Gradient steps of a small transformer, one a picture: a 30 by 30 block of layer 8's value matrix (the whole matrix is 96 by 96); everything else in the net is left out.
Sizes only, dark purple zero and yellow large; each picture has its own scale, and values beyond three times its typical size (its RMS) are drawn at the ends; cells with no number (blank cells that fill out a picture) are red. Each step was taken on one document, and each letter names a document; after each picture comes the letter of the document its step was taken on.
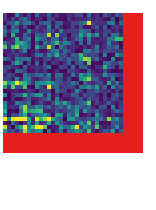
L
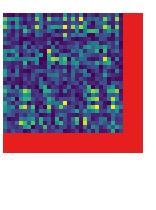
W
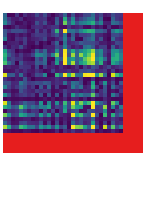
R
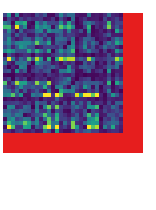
L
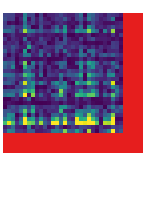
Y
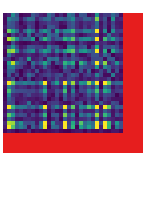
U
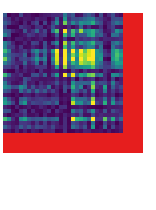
R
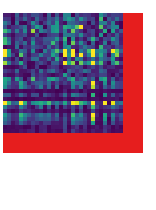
R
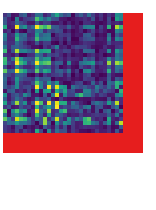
L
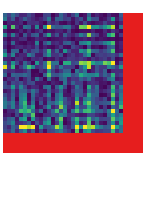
W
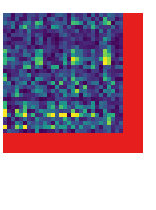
Y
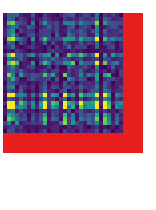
U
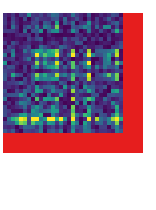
W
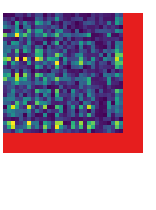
L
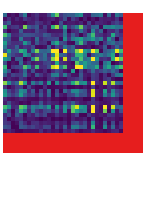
R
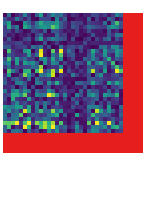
L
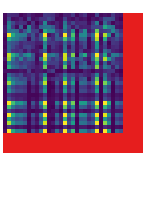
U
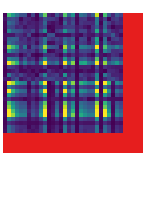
U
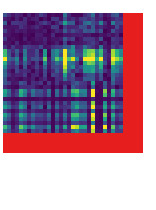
R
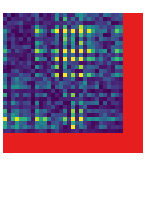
R
